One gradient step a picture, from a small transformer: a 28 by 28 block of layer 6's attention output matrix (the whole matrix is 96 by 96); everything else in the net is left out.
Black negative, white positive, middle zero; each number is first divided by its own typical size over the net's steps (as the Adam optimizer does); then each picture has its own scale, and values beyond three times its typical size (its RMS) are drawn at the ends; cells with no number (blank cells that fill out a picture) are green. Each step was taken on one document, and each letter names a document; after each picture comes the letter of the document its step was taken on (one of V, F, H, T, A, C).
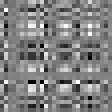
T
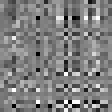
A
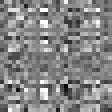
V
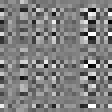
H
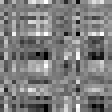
T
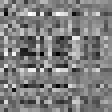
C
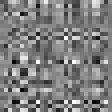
A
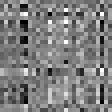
H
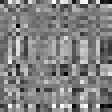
V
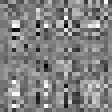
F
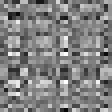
V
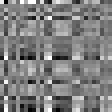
T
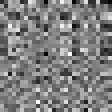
V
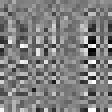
H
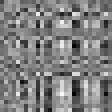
V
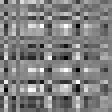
T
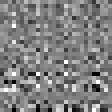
A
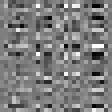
F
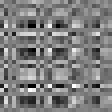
C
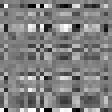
T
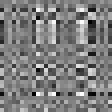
H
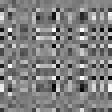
H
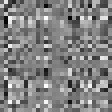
V
